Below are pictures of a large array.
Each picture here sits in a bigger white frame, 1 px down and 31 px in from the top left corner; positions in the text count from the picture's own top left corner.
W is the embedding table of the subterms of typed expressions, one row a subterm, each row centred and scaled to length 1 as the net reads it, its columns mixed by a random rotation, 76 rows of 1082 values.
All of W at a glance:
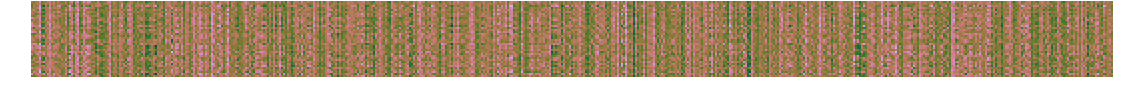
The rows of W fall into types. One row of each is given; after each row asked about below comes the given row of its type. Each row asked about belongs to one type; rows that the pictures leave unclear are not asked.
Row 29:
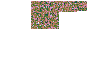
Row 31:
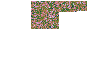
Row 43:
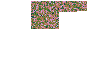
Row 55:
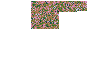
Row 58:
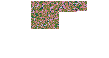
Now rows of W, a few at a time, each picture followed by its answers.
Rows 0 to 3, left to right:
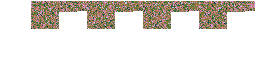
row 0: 43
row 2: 58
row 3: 55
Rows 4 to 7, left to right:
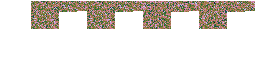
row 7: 55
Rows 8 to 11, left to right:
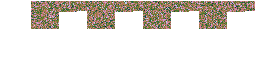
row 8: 31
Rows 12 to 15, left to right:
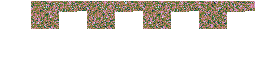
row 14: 29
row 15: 55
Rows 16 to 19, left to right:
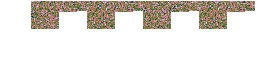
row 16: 43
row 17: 58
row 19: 58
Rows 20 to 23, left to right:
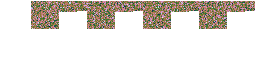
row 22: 29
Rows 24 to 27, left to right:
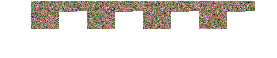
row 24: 43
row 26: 43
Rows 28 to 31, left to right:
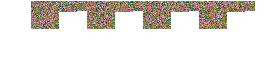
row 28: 58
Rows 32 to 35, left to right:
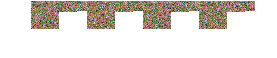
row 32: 55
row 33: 29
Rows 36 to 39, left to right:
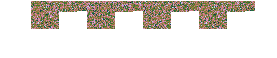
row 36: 29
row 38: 58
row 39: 29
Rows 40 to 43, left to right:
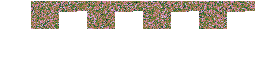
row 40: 58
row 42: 31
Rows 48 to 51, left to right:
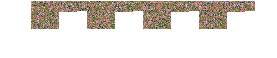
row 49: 58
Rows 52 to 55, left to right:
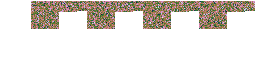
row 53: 29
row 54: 29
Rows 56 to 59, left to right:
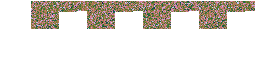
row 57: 55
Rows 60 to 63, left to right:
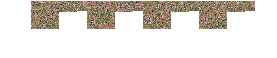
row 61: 29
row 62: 29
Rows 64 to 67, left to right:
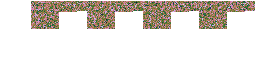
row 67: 58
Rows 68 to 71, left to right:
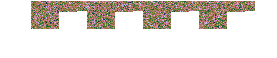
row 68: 55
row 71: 31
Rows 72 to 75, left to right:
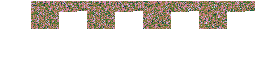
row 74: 55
